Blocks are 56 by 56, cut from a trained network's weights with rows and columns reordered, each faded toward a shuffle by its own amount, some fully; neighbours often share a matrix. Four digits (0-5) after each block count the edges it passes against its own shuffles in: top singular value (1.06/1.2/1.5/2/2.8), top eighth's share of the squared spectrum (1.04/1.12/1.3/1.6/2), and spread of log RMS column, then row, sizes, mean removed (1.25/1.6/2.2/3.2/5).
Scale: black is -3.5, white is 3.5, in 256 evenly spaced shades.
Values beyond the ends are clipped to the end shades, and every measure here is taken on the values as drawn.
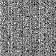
3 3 1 2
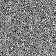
0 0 0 0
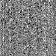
2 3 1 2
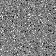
1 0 0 0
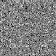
3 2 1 1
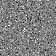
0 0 0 0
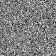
0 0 0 0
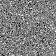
0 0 0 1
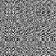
4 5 3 3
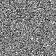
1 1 0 0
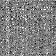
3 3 0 2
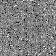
2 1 0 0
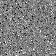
0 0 0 0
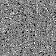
2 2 0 1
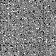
2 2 0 1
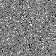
0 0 0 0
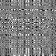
4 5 3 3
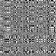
4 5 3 4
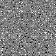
2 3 2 1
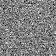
0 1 0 0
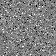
0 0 0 0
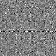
3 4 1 2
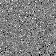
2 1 0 0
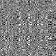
3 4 2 3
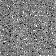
1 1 0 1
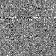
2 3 1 2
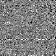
3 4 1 2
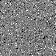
1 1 1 0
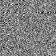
3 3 1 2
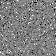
0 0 0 0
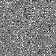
2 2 1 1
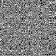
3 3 3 0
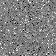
0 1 0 0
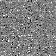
2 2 1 0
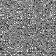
2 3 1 1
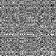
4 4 2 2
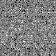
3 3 2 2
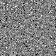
2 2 1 1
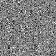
2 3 1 1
